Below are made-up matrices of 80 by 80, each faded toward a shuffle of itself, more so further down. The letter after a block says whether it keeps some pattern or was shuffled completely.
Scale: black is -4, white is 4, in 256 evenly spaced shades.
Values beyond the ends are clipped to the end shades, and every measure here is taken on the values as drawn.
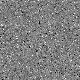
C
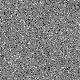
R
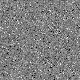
C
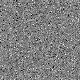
C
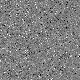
C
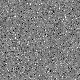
R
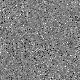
C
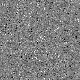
C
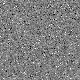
R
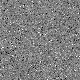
R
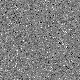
R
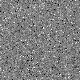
C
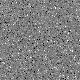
R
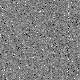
C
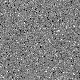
C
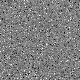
C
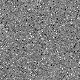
C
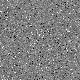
R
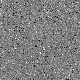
R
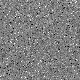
R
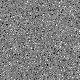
R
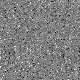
C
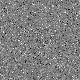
R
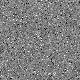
R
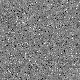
C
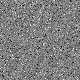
R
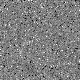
R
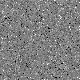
R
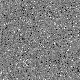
R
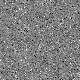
C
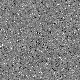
R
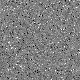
R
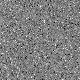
R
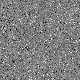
R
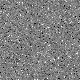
R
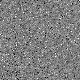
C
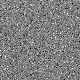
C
